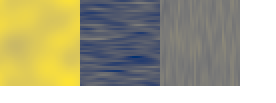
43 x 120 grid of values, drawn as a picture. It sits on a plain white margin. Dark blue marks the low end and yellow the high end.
It is made of 1 by 3 panels. Panel 1,1: very high, smooth, faint in contrast. Panel 1,2: low, streaked across. Panel 1,3: middling, streaked downward, faint in contrast.
